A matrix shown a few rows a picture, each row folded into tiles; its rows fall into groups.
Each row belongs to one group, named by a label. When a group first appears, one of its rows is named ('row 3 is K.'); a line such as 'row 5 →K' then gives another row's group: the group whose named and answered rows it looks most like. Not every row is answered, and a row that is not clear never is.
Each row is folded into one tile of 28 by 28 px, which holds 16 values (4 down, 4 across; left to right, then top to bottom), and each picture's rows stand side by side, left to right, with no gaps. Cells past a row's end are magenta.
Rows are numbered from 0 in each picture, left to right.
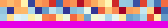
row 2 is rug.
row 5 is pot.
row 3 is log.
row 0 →log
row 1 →rug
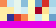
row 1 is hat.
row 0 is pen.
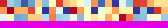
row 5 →log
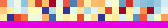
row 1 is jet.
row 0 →pen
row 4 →hat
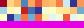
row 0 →pen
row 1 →log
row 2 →pot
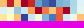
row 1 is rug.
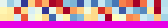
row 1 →jet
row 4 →rug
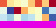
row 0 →log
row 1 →jet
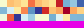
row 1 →log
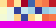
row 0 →jet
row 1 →rug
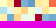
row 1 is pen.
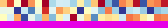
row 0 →jet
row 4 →rug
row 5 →rug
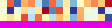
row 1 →pot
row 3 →jet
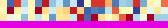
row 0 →hat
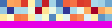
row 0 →rug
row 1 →hat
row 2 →rug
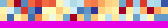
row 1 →log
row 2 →pen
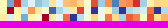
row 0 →hat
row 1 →pen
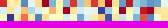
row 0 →pen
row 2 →hat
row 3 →jet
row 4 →hat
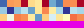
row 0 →rug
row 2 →rug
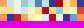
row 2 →pen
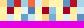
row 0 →hat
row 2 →hat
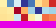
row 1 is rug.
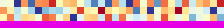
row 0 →pot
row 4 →pot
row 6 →hat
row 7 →jet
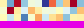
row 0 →hat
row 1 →pot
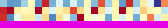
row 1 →hat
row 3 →hat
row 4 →hat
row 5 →pot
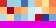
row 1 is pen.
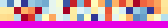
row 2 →hat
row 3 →pen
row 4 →jet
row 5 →log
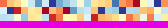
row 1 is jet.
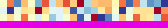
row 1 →hat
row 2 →jet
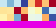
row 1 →jet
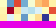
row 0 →hat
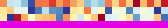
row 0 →pen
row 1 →rug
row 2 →log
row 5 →jet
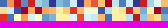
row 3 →jet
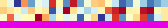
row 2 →hat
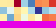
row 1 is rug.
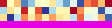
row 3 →jet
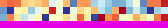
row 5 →rug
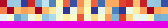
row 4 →log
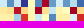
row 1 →hat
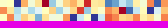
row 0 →pot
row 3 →pen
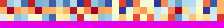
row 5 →pot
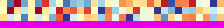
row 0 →hat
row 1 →hat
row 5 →jet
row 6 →rug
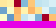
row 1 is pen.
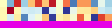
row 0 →hat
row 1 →jet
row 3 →pen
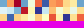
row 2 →pen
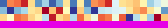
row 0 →rug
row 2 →pot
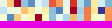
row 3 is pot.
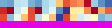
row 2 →log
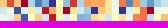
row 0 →jet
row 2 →hat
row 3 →log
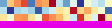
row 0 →rug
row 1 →rug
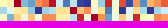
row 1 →rug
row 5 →rug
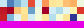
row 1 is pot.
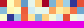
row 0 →pen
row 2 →pot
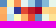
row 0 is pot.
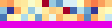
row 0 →log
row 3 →log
